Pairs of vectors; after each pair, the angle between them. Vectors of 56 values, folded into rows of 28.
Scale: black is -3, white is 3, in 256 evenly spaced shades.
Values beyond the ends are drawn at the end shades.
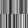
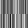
partly aligned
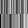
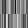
orthogonal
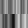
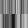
nearly parallel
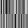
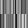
orthogonal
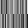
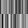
orthogonal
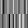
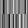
nearly parallel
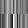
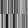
partly opposed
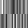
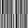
partly opposed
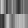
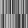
orthogonal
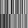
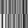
partly opposed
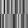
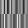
nearly parallel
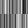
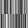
partly opposed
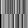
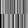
nearly parallel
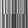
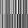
partly aligned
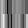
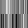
partly opposed
